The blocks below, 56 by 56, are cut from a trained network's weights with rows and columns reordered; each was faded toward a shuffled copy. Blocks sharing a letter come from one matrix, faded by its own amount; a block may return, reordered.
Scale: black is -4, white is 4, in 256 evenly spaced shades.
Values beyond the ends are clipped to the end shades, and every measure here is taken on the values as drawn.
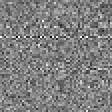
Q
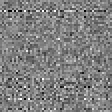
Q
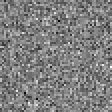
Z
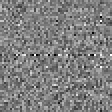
Q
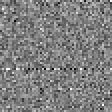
Q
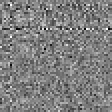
Q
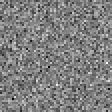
Z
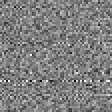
Q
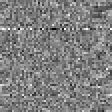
Q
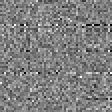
Q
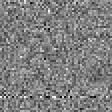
Q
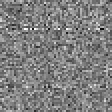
Q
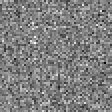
Z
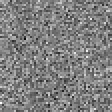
Z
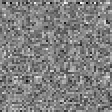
Q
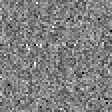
Z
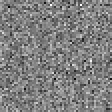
Z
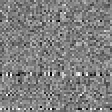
Q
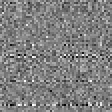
Q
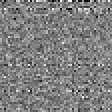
Q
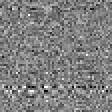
Q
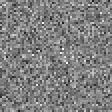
Z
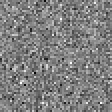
Z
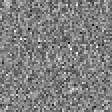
Z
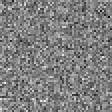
Z
